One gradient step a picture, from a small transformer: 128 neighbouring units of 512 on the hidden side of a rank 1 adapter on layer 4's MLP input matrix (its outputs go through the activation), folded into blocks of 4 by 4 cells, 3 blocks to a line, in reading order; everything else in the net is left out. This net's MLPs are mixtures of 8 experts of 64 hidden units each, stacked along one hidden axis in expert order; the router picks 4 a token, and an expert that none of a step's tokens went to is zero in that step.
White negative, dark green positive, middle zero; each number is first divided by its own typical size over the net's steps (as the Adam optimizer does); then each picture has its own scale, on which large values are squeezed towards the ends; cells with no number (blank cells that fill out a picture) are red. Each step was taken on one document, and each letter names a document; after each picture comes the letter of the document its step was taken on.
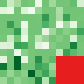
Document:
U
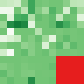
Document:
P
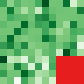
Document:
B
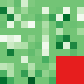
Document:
P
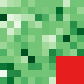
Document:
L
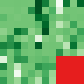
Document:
U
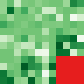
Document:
P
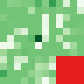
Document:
U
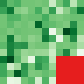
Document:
B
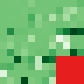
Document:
L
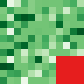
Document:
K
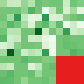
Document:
K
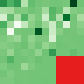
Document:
P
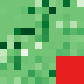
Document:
U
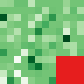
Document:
L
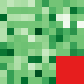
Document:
K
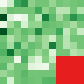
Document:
L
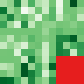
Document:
P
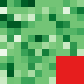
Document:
K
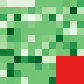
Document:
K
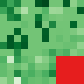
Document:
B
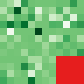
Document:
P
